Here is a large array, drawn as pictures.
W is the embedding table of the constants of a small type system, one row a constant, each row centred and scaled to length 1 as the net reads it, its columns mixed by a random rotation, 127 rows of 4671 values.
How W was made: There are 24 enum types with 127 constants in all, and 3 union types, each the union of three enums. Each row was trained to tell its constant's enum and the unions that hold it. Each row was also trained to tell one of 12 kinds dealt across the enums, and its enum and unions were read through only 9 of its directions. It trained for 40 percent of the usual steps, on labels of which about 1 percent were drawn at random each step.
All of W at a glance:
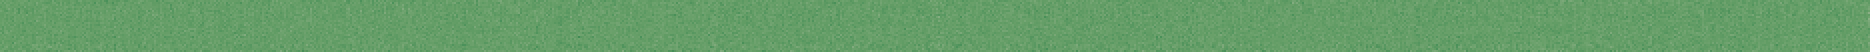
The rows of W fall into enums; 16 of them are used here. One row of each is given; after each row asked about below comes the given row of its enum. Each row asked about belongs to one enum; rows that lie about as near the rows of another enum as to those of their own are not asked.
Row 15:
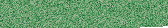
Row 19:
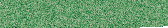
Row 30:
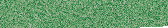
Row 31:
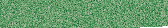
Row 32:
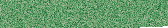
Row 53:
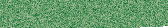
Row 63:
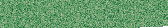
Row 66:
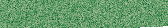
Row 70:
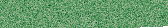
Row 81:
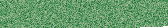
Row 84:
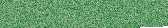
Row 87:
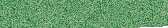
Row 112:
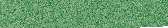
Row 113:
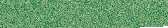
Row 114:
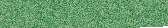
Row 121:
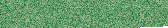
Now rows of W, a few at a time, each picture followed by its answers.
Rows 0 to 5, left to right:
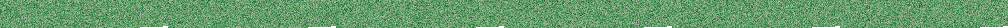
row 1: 113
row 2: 32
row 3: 19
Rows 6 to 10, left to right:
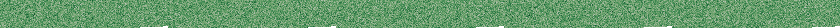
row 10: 32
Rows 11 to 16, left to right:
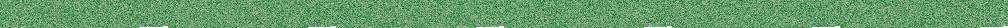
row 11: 53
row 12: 66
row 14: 84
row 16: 31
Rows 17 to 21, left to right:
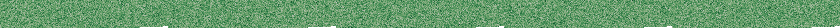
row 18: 121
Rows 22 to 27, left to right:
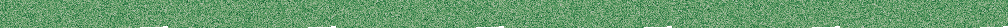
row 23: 112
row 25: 66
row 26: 87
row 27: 112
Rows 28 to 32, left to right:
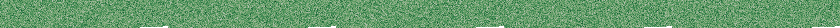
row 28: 87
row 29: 30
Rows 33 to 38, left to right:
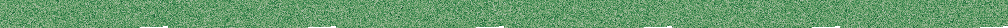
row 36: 19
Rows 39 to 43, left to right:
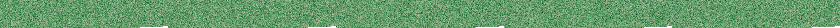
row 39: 70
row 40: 53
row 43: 30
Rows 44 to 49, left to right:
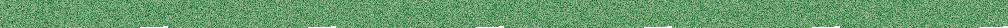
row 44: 66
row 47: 81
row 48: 112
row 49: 114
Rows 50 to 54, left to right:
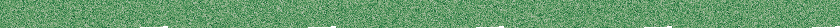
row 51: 113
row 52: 121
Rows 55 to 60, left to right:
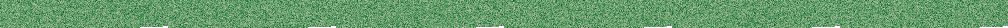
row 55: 112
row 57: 32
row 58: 114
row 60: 32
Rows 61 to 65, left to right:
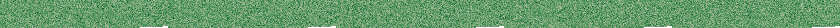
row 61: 30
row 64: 53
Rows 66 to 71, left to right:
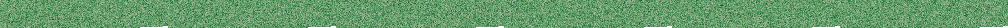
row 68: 114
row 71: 15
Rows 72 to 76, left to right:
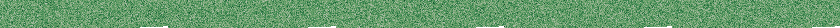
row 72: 66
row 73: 70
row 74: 112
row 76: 121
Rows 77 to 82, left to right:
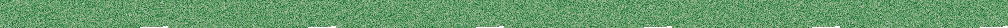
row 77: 84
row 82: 87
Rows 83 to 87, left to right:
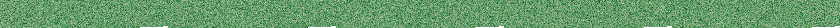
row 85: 30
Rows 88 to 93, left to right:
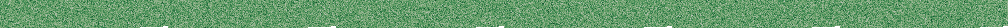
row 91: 121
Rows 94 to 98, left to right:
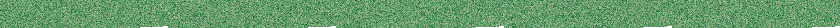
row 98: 32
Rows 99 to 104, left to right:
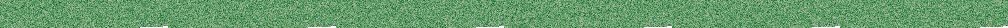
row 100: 53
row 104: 53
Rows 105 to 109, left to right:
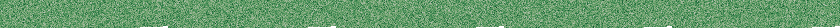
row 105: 70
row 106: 121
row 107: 113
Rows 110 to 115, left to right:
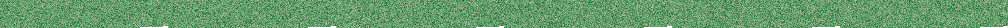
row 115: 15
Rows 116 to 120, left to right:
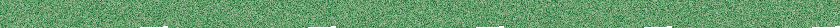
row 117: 84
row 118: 15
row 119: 66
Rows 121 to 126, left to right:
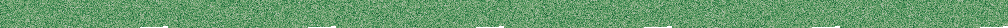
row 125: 87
